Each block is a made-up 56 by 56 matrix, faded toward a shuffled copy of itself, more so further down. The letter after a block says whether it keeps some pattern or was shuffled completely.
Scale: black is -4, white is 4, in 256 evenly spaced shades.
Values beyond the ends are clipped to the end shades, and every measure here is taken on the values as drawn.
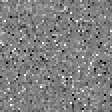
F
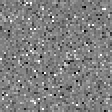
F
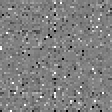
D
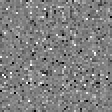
D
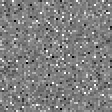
F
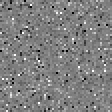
F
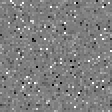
F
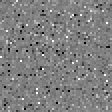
F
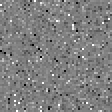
F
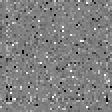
D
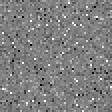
F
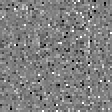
D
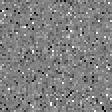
F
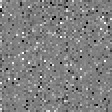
D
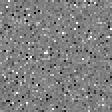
F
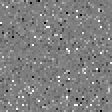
F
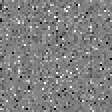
D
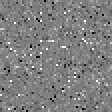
F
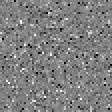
F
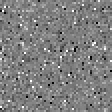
D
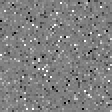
F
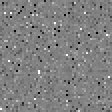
F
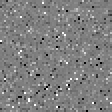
F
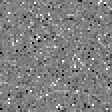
F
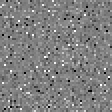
D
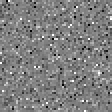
F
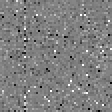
D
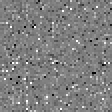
D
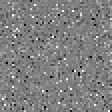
D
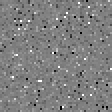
F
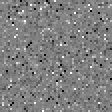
F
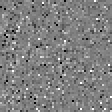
D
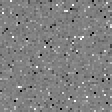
F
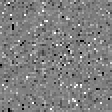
D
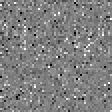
D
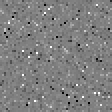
F
